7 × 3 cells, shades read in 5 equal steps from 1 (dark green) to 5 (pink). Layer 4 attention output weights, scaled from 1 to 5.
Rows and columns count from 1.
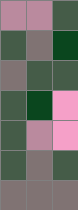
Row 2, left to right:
2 3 1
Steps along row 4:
down up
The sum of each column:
18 20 20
